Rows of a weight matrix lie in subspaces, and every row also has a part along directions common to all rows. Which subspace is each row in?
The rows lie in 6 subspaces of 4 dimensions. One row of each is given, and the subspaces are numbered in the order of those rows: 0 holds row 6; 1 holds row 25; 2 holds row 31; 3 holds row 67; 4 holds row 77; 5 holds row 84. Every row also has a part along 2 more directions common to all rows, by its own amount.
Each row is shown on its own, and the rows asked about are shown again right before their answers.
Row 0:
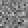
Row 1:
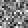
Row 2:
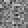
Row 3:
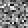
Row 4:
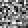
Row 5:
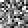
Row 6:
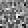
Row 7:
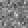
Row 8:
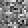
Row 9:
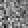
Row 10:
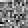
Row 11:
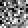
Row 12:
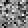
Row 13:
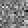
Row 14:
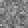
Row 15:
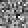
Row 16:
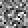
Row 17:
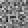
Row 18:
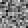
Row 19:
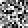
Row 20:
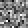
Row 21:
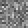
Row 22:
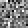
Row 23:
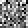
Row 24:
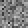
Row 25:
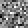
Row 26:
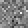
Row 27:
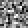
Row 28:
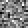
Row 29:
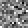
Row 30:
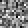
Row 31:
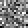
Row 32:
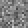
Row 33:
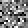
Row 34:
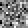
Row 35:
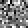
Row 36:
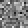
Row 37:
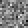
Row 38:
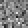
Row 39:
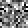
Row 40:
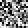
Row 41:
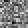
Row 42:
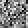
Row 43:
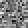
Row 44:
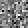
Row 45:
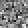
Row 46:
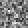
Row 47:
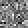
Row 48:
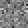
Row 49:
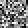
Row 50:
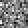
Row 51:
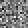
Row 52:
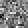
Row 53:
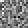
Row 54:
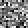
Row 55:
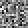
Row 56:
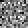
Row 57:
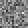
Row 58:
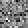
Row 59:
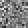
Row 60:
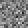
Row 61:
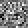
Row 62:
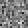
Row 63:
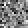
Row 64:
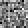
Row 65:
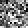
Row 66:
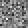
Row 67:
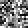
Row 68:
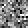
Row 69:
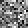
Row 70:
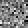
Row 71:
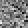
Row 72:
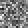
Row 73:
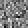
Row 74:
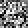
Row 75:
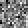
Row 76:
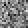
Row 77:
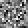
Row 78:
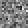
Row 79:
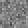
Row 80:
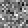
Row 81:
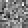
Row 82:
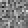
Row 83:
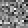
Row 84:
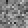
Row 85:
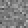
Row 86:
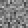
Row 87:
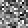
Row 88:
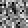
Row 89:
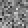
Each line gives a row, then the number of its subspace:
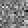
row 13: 5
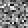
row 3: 3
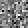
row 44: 0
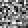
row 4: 4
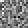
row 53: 2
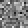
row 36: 0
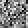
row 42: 5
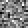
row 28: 0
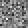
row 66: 4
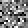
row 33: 4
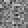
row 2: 4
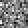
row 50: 5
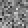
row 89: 2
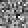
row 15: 0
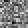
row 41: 4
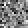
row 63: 5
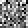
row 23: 5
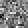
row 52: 1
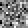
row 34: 5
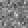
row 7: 4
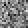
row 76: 5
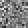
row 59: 2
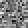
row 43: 0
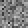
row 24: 2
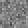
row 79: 5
